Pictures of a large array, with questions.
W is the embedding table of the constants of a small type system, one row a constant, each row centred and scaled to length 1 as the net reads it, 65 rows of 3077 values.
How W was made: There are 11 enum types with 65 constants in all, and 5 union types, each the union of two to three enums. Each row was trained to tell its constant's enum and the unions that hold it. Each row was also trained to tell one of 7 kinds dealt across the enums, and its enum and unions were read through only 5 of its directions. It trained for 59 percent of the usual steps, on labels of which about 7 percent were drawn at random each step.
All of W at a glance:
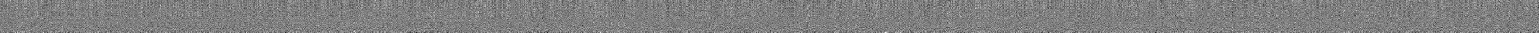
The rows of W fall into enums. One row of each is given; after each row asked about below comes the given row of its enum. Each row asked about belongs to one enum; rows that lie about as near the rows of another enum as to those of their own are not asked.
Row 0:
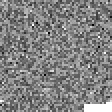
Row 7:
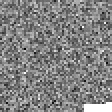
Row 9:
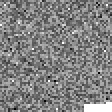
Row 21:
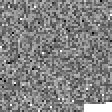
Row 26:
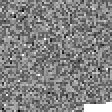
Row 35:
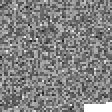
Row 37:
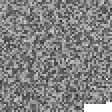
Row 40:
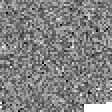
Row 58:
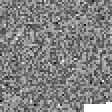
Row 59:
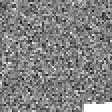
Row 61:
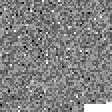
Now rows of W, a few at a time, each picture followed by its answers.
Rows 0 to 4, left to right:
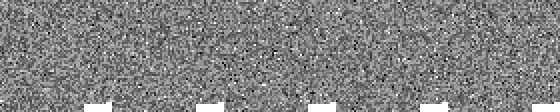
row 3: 37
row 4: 61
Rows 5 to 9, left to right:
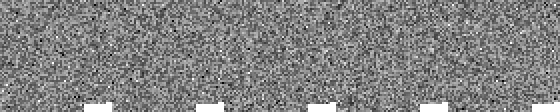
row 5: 0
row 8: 35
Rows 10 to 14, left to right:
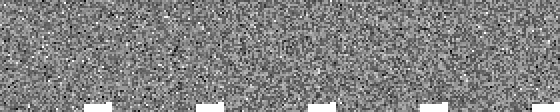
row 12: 58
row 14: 35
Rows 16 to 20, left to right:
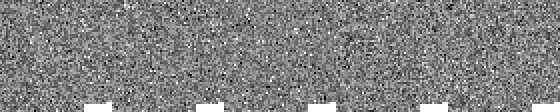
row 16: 0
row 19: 9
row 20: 35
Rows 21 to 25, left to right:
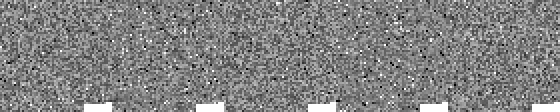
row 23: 9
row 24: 40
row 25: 58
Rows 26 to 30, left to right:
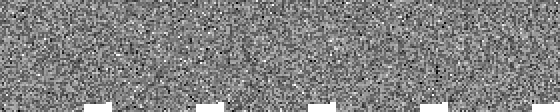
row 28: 0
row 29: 26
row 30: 26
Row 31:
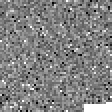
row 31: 26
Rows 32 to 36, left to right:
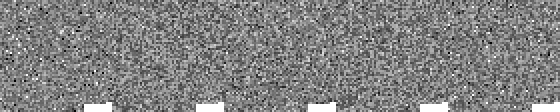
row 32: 40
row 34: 58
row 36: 37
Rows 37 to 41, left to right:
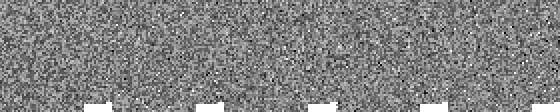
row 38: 58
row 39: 35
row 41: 7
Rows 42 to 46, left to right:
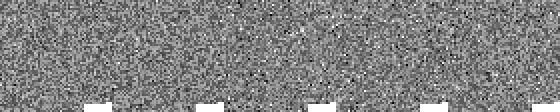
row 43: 58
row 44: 9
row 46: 35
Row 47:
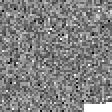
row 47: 7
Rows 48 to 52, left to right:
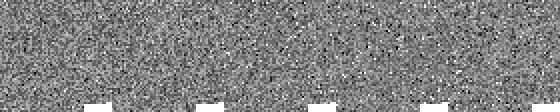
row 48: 9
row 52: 0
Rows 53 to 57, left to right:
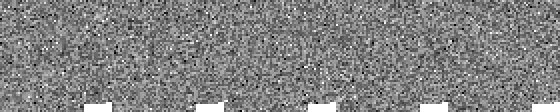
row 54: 26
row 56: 37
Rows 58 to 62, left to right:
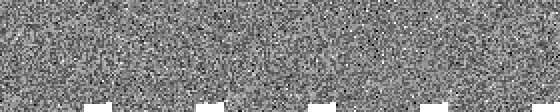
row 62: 0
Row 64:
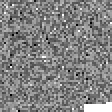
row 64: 9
